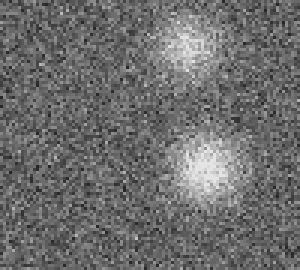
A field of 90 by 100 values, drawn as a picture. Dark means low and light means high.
Odd rows or columns: none. Bumps: two. Mirror symmetry: none.
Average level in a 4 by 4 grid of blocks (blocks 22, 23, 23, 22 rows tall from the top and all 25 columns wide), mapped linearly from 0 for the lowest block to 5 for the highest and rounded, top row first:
0 0 4 0 | 0 0 1 0 | 0 0 5 1 | 0 0 0 0
